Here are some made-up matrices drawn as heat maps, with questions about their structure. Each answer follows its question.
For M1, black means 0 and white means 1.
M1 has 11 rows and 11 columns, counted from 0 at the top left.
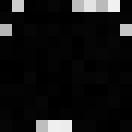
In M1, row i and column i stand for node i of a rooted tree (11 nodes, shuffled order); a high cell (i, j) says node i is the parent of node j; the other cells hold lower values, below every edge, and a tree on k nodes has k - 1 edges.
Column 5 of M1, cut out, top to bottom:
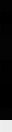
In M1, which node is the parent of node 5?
10
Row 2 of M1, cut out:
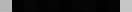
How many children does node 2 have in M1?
2
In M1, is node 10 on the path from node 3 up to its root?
yes
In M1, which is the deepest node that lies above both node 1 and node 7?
0
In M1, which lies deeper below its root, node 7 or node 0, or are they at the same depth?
node 7
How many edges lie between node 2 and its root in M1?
0
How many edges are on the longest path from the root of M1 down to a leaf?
2
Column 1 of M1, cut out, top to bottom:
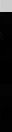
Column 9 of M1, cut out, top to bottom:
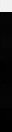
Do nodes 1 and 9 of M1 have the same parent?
yes
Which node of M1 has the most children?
0
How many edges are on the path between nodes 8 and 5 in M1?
4
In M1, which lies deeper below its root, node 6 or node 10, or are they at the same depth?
node 6
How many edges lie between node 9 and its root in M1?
2
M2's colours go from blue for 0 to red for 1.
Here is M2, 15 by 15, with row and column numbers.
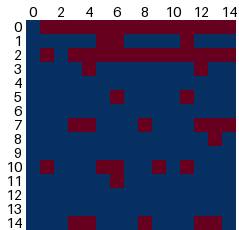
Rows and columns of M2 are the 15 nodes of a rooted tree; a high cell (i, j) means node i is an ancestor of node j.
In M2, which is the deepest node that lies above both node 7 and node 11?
2
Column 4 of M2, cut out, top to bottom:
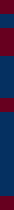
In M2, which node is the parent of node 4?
3
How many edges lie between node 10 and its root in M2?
2
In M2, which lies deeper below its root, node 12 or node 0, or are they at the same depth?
node 12
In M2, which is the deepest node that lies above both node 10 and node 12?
2
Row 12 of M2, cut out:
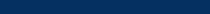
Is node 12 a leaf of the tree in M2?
yes
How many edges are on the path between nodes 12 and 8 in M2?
3
